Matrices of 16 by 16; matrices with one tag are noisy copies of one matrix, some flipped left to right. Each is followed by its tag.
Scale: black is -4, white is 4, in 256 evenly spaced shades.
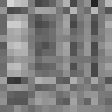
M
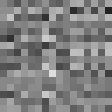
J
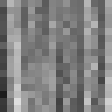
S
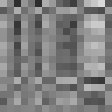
M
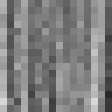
S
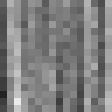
S
